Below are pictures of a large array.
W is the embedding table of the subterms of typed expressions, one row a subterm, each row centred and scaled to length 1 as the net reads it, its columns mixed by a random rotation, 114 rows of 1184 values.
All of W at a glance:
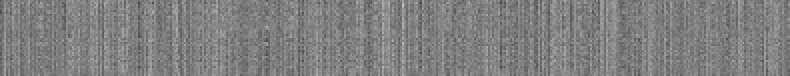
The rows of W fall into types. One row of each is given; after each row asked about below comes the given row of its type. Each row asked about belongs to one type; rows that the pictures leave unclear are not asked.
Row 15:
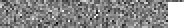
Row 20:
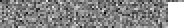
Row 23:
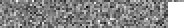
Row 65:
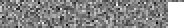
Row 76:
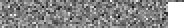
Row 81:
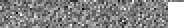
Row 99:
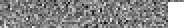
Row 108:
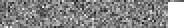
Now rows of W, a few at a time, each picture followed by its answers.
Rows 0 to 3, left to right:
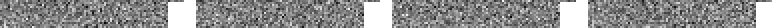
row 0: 99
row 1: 81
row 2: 76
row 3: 99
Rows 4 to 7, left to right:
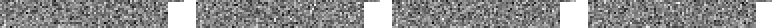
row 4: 76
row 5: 99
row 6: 20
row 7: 65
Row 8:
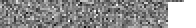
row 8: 15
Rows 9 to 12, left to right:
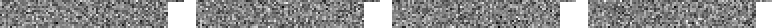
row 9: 76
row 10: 99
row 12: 23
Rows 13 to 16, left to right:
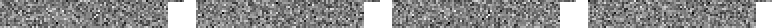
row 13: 15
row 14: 76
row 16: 20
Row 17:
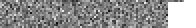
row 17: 15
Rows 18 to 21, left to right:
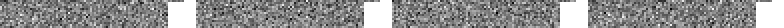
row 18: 81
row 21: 81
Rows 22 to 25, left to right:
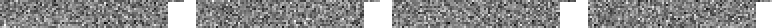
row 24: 76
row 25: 15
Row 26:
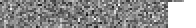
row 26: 99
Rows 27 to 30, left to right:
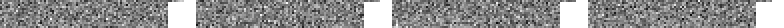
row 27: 20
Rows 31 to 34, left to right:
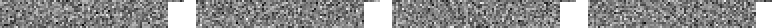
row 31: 15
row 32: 20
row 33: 99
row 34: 76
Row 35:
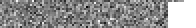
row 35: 23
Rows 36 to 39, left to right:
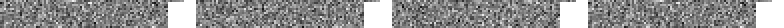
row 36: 65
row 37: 81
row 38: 23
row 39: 65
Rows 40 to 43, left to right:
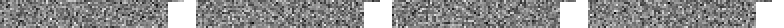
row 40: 20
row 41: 76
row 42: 76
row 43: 76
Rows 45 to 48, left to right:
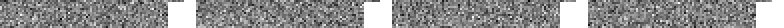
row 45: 81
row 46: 76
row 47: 108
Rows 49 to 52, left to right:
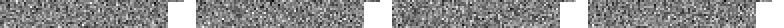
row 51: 15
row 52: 108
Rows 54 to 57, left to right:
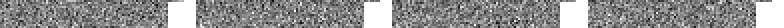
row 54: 20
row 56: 81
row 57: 81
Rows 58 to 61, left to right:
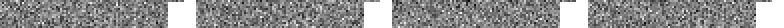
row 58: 65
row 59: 23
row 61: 15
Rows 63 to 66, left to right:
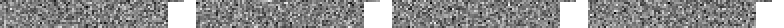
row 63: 99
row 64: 65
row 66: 76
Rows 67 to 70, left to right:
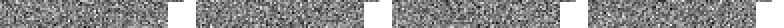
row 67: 15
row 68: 15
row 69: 99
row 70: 81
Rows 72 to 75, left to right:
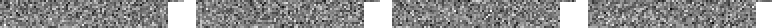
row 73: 99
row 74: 15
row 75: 81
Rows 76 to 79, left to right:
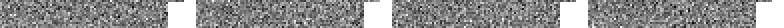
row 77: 23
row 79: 99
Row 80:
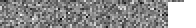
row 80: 81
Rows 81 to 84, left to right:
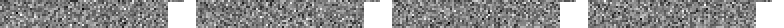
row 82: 23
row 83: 15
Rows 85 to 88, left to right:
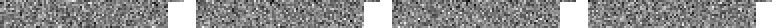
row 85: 65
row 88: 20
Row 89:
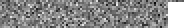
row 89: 65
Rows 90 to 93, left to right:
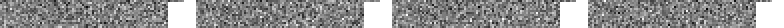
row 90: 99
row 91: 23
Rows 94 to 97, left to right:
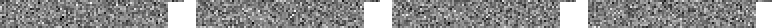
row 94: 65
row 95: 15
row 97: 108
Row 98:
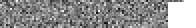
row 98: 15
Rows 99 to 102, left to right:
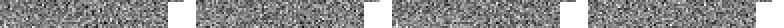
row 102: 65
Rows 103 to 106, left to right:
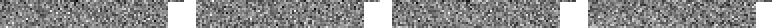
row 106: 76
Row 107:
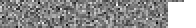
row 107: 65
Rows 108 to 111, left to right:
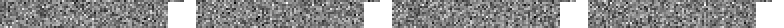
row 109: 65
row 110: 20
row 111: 65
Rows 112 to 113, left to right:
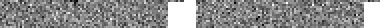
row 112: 108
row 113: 65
